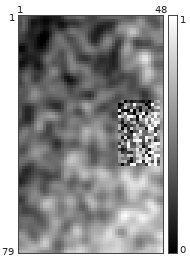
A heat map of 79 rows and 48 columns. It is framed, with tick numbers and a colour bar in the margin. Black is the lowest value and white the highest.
In the middle right lies a patch that is rougher than the rest. The values follow a bell shape. The bottom right is the ninth with the highest average. The field climbs toward the bottom right. No regular stripes run through it. Overall the values sit about 50% of the way up the scale. Values change most from cell to cell in the middle right. The ninth with the lowest average is the top left.
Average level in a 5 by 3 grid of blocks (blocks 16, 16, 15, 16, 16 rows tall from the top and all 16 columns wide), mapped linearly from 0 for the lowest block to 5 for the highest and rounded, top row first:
013 | 112 | 233 | 234 | 345
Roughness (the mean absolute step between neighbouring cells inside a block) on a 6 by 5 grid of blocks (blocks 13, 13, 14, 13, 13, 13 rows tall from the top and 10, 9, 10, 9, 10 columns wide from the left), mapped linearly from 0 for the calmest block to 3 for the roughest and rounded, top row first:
0 0 0 0 0
0 0 0 0 0
0 0 0 2 3
0 0 0 2 3
0 0 0 0 0
0 0 0 0 0
